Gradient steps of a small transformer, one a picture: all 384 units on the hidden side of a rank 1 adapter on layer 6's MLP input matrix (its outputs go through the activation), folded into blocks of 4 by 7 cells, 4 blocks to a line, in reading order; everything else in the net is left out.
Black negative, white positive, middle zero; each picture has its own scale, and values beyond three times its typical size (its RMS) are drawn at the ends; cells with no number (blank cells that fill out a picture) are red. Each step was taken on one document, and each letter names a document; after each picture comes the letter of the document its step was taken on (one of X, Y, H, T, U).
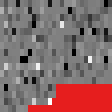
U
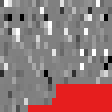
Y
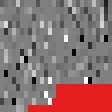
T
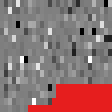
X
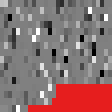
Y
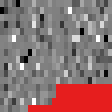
X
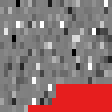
U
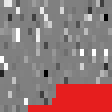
Y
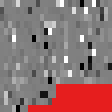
T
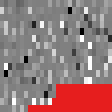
T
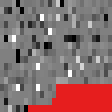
X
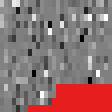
T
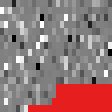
X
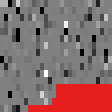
Y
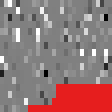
Y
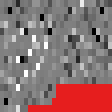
X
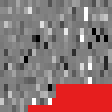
T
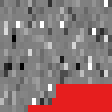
U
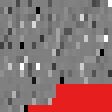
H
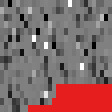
Y
